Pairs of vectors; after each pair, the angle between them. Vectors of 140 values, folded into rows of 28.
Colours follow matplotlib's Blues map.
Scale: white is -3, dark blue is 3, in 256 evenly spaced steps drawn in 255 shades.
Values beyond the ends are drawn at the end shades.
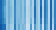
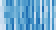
nearly opposite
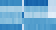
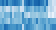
nearly parallel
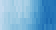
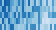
partly opposed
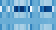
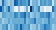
nearly opposite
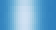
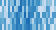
partly opposed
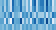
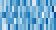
orthogonal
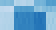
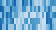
partly opposed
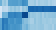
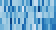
orthogonal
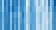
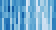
nearly parallel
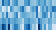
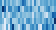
partly opposed
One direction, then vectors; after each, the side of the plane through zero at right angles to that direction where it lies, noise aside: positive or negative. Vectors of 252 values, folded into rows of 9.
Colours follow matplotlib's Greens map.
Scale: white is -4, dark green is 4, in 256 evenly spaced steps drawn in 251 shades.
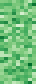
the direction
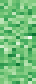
negative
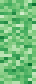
positive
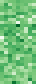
negative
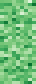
positive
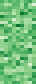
negative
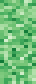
positive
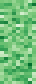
positive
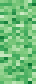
positive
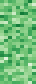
negative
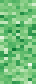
negative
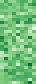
positive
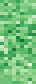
negative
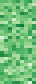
negative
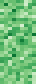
positive
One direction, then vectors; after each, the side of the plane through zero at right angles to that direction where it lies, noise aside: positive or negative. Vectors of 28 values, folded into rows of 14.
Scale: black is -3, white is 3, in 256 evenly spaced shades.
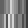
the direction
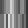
positive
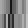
negative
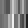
positive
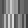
positive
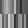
positive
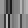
negative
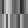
positive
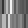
positive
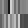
positive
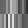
positive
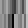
negative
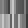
positive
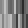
positive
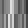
positive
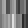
positive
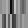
negative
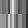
positive
